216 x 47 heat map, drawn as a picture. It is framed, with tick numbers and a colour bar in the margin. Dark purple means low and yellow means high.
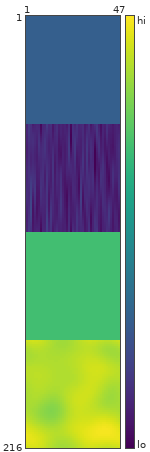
It is made of 4 by 1 panels. Panel 1,1: low, flat. Panel 2,1: very low, streaked downward, faint in contrast. Panel 3,1: high, flat. Panel 4,1: very high, smooth, faint in contrast.
